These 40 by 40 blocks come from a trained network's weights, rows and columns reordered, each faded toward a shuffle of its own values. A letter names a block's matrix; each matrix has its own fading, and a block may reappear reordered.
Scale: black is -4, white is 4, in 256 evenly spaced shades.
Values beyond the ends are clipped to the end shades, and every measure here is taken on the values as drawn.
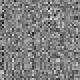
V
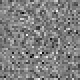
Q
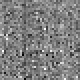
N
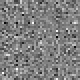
Q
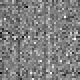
N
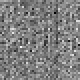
N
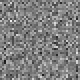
V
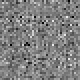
N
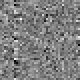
Q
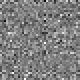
Q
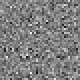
Q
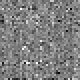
N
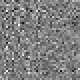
Q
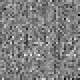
N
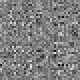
Q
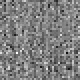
N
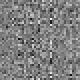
V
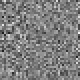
V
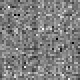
N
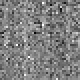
N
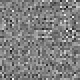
V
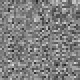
V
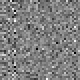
Q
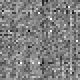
N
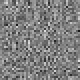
V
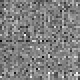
N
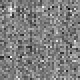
N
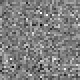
Q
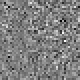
Q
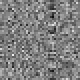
V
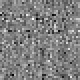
N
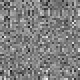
V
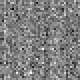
N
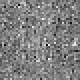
N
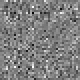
Q
